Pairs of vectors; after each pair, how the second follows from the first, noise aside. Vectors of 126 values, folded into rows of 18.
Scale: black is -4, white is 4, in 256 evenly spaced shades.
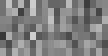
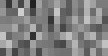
negated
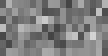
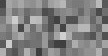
reversed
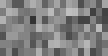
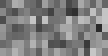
negated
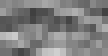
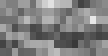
reversed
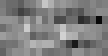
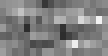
negated
